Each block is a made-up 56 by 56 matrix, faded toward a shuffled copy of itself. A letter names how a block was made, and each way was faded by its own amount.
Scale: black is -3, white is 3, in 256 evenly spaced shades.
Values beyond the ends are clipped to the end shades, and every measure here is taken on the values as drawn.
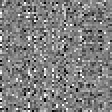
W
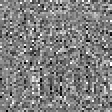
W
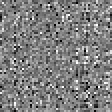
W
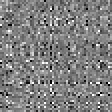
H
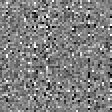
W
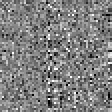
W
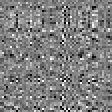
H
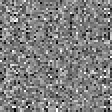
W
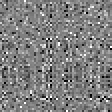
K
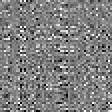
H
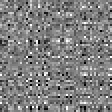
H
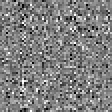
W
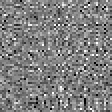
K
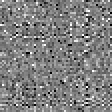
K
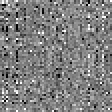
W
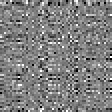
H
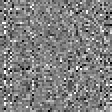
W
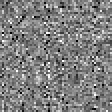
W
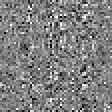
W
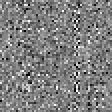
W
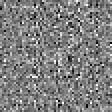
W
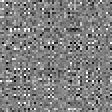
H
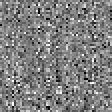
W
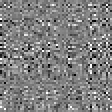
H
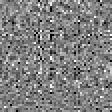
W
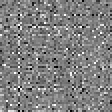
K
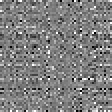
H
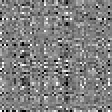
H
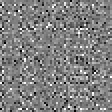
K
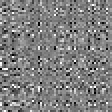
H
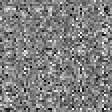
W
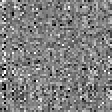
W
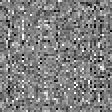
W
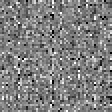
W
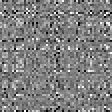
H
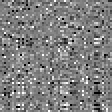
K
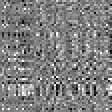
H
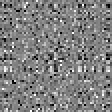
K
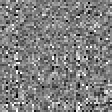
W
